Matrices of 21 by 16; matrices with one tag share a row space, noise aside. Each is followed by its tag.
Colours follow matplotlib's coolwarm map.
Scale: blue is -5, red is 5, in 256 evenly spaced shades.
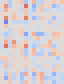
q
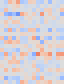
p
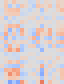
p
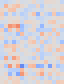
p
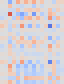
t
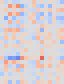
p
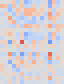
t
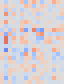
q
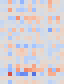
t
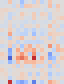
t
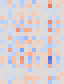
t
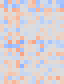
p
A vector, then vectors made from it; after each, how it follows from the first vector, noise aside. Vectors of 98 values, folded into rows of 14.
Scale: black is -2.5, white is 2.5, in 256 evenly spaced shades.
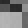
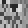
sign-scrambled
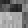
copied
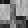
wrapped around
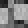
wrapped around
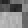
copied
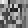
sign-scrambled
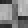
wrapped around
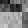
copied
